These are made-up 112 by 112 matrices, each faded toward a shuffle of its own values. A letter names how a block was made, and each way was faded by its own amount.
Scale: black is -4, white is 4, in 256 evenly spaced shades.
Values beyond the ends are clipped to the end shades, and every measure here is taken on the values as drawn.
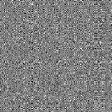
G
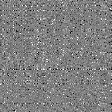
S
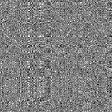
G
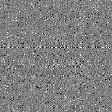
S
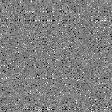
S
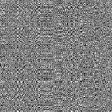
G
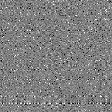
S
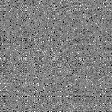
S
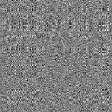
G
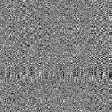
G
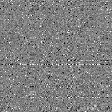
S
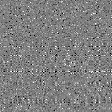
S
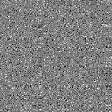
S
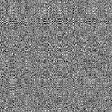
G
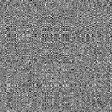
G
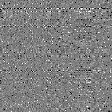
S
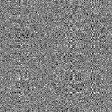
G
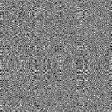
G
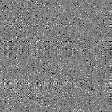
S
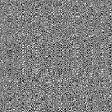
G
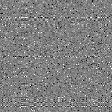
S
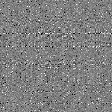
S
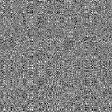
G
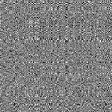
G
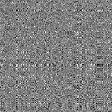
G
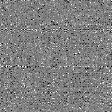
S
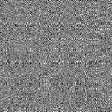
G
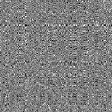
G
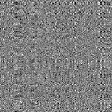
G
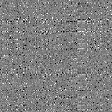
S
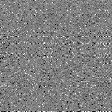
S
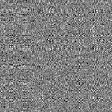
G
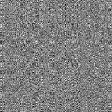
G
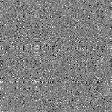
S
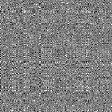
G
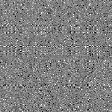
S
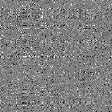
S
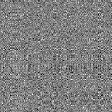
G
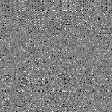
S
